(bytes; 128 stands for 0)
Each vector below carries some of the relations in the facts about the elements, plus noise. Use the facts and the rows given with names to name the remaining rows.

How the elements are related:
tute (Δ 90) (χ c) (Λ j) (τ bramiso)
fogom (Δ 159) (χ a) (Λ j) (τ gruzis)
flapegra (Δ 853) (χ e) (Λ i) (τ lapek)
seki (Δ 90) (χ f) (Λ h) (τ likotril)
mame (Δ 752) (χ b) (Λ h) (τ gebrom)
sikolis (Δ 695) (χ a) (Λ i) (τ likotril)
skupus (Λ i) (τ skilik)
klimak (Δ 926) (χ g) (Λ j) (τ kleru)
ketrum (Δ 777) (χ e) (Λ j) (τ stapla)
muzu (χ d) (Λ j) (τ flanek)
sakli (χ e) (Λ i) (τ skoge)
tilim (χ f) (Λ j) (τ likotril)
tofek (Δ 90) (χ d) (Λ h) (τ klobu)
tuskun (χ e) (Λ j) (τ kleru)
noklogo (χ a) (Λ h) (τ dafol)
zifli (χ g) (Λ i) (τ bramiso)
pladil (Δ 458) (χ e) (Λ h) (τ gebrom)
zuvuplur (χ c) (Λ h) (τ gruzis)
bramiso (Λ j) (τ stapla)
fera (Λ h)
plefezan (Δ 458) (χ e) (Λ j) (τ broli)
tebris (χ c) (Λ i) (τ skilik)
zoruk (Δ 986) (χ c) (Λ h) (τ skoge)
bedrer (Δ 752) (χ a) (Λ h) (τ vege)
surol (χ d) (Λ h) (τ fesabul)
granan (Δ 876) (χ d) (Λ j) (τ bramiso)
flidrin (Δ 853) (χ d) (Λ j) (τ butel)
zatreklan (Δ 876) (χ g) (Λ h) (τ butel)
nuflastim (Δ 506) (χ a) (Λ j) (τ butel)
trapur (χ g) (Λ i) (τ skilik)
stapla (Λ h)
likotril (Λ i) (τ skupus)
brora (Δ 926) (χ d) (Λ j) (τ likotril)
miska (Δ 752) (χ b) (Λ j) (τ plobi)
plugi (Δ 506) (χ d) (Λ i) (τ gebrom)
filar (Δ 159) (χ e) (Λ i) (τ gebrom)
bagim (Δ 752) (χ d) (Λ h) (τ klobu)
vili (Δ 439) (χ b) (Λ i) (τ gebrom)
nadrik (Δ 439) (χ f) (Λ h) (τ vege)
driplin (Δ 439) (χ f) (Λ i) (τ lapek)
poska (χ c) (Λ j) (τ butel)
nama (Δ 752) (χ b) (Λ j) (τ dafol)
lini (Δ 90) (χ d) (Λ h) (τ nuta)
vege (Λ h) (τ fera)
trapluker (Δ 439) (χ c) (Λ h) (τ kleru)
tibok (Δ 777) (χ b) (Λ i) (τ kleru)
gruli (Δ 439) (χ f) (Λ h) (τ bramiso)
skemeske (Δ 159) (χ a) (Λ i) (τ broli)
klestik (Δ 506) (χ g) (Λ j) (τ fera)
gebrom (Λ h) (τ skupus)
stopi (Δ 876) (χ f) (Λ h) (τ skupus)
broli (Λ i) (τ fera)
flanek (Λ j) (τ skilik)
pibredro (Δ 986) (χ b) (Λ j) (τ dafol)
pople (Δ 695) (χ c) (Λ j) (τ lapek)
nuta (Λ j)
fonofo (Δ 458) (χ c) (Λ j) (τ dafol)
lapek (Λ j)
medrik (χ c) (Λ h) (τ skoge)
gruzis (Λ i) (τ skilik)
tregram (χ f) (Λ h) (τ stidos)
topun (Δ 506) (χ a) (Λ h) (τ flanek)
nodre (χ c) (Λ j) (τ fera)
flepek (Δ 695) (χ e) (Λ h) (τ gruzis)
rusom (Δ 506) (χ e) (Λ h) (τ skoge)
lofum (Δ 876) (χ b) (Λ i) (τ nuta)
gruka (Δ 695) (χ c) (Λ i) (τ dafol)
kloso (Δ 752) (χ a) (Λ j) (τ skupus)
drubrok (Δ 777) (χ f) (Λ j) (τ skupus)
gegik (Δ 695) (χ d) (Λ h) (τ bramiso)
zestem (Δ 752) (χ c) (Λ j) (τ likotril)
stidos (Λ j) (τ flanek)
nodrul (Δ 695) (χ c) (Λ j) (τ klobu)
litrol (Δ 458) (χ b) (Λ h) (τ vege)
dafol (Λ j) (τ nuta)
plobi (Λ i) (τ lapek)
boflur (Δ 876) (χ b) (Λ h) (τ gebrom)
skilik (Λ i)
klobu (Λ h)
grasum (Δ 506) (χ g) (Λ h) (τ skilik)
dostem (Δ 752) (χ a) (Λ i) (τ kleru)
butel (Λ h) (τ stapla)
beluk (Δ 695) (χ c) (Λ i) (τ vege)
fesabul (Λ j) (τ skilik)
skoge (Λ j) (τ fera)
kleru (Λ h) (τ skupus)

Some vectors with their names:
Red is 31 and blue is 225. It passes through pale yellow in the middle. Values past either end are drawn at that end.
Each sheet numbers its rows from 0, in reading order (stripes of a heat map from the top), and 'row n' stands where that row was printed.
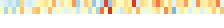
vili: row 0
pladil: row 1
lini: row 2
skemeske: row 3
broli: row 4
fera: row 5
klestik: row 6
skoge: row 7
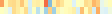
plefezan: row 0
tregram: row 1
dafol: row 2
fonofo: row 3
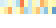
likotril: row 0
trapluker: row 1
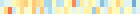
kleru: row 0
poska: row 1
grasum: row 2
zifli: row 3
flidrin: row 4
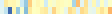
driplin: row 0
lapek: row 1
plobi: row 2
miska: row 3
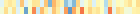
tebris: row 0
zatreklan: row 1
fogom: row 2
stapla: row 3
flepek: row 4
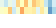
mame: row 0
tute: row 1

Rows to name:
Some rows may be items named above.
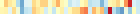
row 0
tute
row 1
zuvuplur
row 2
pibredro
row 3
nuflastim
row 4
nadrik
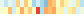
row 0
mame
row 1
kloso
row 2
flapegra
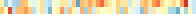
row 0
kloso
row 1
ketrum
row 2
zatreklan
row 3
zoruk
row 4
gruka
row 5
zoruk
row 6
nadrik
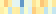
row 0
flidrin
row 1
zuvuplur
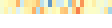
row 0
bagim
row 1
granan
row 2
boflur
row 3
muzu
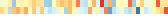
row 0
lofum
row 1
poska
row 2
beluk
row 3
stopi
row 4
seki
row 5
litrol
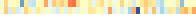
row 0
gegik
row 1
grasum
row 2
medrik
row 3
klobu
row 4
tilim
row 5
poska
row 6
lofum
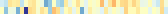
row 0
drubrok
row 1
bramiso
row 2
plugi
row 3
surol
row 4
plefezan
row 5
trapur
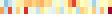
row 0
topun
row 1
nodre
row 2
rusom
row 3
noklogo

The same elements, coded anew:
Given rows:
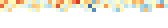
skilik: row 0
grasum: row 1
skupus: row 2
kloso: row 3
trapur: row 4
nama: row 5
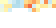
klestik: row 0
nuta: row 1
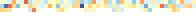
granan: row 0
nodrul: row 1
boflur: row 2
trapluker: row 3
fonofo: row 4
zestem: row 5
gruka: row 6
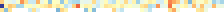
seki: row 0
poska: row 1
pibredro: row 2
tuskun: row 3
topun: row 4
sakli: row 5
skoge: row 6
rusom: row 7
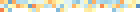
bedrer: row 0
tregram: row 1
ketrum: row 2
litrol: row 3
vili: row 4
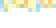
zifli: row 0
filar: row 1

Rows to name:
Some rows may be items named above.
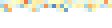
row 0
driplin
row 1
flapegra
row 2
fogom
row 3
grasum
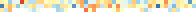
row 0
stopi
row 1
tebris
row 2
tilim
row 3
gegik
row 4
flepek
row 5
muzu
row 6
tute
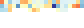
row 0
drubrok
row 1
boflur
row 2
mame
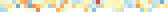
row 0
tilim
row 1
gruli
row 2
medrik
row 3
skemeske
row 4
klestik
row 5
plefezan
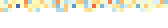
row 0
muzu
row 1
noklogo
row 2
drubrok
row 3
flidrin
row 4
vili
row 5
pladil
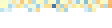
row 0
filar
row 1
tibok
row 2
nuflastim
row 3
zifli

